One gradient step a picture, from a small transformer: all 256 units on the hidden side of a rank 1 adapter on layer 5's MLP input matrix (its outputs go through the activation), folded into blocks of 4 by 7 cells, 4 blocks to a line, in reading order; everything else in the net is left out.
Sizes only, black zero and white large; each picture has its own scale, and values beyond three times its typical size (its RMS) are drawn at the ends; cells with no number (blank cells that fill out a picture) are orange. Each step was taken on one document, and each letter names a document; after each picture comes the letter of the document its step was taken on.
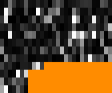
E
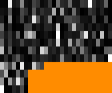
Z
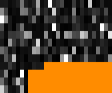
Z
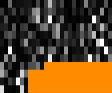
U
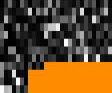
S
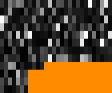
Z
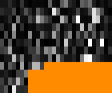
U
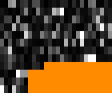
U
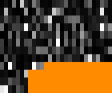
E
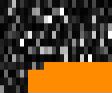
U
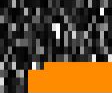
Z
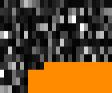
S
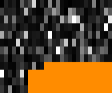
S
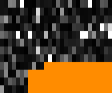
Z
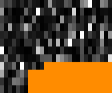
Z
